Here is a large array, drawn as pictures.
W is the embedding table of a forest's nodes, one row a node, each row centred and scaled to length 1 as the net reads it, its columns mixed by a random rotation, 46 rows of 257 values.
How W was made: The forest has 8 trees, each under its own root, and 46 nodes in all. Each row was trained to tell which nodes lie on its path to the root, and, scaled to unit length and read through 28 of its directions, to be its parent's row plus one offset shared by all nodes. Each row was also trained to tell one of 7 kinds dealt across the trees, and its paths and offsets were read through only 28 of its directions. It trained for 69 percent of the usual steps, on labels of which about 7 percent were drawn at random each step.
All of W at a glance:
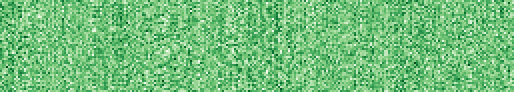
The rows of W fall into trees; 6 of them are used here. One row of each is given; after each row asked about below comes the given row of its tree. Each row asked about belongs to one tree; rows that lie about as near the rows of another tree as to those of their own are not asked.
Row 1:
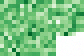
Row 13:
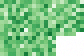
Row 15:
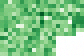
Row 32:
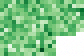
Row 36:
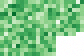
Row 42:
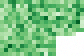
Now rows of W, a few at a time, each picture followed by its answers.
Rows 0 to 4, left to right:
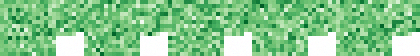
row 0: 13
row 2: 42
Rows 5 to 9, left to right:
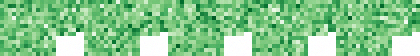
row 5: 36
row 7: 42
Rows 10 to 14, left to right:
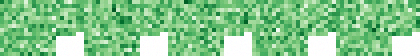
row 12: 42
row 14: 15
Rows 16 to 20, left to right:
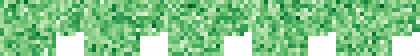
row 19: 42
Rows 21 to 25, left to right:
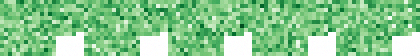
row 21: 36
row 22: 32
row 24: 42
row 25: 42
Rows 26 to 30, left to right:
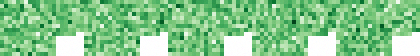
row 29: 1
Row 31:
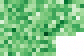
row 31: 36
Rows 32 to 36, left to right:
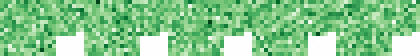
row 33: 15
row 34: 1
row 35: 1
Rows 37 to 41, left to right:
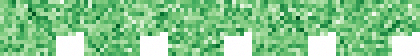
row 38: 13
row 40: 42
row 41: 36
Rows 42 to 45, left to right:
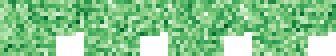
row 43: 15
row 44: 36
